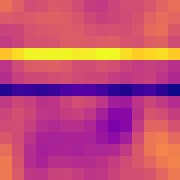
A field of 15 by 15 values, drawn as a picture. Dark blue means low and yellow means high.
Odd lines: rows 5 and 8. Calmest part: bottom middle. Histogram: heavy tails on both sides.
